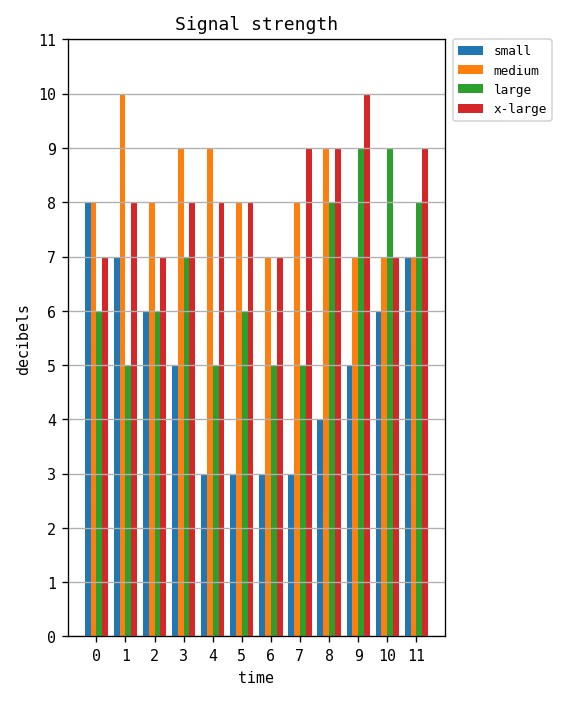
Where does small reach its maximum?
0
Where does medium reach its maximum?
1
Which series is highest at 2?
medium
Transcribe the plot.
Title: Signal strength
x-axis: time, ticks 0 1 2 3 4 5 6 7 8 9 10 11
y-axis: decibels, ticks 0 1 2 3 4 5 6 7 8 9 10 11
Legend: small, medium, large, x-large
Values:
small: 8 7 6 5 3 3 3 3 4 5 6 7
medium: 8 10 8 9 9 8 7 8 9 7 7 7
large: 6 5 6 7 5 6 5 5 8 9 9 8
x-large: 7 8 7 8 8 8 7 9 9 10 7 9
